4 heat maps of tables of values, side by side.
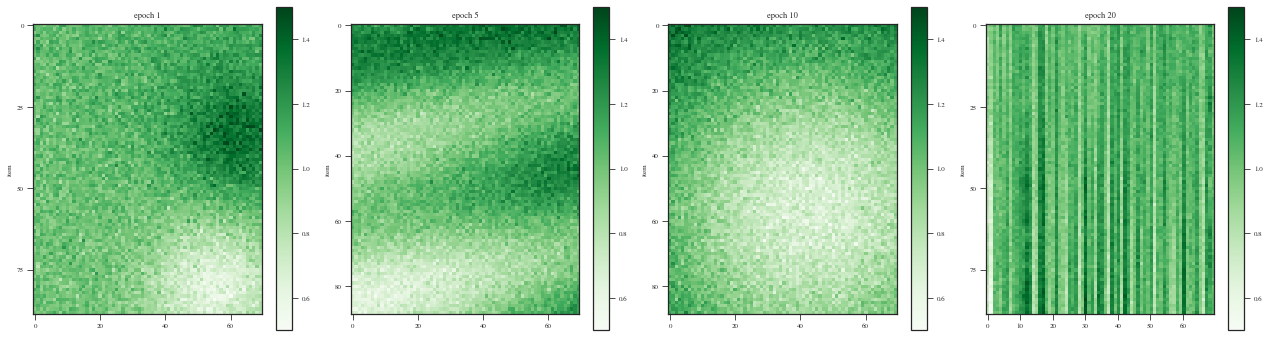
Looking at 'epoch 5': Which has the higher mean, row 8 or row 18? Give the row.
8
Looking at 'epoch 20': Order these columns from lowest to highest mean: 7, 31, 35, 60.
7, 31, 35, 60
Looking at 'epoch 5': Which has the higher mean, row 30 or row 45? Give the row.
45
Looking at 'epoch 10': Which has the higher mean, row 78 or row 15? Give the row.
15
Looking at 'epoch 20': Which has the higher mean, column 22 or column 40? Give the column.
40
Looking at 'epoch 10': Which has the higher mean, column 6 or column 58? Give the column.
6
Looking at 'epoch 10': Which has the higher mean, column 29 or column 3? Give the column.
3
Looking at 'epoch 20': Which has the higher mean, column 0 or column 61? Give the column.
61
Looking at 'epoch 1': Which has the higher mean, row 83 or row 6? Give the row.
6
